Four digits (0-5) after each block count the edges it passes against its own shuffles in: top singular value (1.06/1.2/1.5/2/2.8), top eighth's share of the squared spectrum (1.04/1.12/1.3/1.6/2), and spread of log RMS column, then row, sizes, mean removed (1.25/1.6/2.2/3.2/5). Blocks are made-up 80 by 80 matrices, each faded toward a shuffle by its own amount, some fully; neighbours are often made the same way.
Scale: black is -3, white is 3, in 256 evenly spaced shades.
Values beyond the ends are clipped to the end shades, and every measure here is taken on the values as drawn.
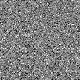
3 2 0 1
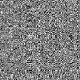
4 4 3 2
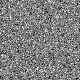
0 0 0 0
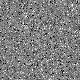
1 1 0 0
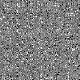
3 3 2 1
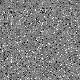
3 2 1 0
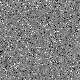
2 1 0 0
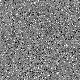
0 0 0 0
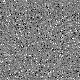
2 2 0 0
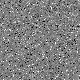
0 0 0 0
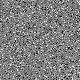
1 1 0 0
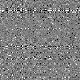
4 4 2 3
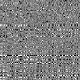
4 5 2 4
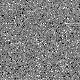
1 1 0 1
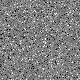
0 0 0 0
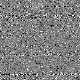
2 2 0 3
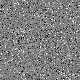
0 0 0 0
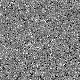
0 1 0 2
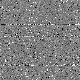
2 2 0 2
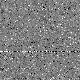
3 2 0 1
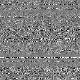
2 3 0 4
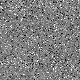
0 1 0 1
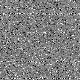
1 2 0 2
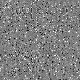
3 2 0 1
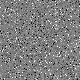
2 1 0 0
